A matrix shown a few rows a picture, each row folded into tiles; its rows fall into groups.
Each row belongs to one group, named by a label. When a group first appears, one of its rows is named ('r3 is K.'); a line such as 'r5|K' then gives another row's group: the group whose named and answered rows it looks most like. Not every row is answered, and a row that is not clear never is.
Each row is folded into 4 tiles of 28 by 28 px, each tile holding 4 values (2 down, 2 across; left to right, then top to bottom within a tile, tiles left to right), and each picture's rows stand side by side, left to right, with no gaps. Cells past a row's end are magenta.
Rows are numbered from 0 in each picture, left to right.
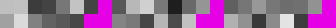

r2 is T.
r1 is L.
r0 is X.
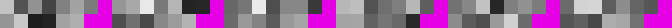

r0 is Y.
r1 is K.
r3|X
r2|K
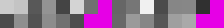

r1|K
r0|X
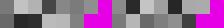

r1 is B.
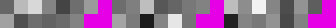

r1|T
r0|L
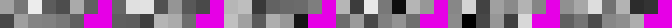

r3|B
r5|K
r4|L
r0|B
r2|X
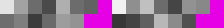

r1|B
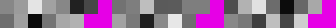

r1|T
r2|L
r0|K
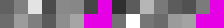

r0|K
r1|K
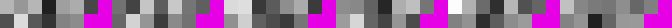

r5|Y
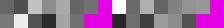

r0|K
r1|B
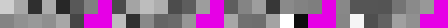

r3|Y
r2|T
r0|X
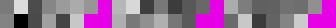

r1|X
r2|Y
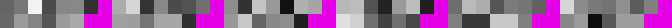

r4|T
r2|B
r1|X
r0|K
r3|X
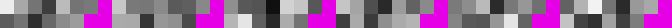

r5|L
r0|Y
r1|X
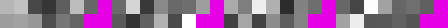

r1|L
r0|X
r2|B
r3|K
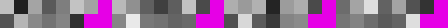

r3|K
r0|B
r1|X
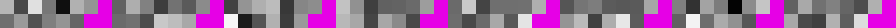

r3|X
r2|L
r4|L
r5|T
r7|L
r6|B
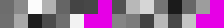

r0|K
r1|L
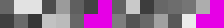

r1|L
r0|T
